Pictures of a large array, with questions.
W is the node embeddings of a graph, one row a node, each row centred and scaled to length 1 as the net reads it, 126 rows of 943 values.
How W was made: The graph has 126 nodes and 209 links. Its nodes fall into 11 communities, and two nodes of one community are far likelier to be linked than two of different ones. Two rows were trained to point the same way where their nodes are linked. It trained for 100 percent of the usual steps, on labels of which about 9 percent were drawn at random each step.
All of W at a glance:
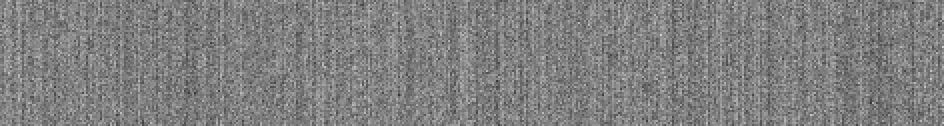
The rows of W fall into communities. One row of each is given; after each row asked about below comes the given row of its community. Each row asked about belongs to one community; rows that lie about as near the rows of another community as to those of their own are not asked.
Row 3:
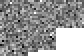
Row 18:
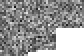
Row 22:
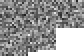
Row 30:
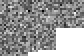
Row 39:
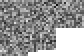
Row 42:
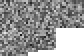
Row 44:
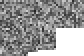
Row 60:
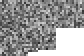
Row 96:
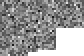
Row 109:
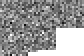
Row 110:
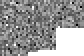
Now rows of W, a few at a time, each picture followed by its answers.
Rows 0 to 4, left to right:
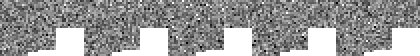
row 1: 60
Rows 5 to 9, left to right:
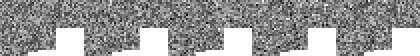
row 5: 60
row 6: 30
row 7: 3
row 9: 60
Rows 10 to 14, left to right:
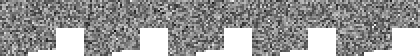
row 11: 44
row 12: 39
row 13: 44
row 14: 39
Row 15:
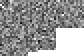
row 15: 3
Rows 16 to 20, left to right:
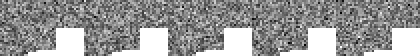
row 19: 44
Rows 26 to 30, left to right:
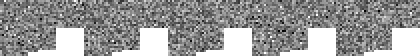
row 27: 60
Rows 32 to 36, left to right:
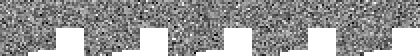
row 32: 42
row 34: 110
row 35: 22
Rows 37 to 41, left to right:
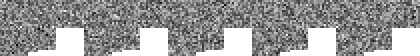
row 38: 30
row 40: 44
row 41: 96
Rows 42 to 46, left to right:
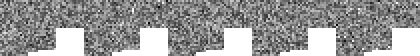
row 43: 39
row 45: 30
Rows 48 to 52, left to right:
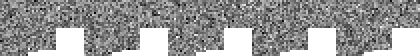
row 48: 96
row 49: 18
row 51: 3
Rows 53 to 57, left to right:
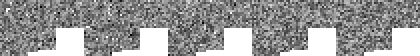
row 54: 22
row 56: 18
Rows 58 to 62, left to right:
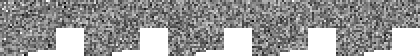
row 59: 39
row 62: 39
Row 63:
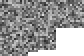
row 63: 18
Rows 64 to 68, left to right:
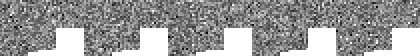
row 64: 96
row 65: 39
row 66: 60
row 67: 109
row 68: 109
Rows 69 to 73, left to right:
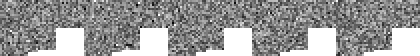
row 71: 3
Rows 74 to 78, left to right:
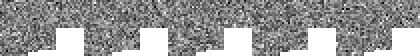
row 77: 22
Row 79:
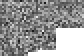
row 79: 18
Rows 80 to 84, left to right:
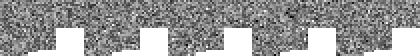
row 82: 3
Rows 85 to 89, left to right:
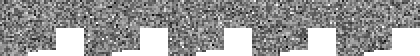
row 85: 30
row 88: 22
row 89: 18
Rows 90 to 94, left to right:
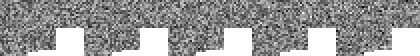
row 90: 30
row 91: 3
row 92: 60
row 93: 96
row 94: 30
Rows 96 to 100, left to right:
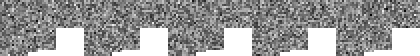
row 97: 39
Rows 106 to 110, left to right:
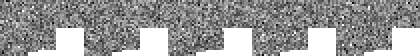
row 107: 44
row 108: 42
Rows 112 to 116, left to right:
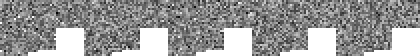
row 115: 3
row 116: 42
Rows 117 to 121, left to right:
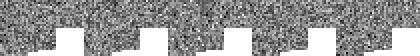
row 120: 60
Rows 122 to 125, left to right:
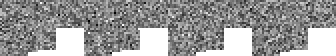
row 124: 18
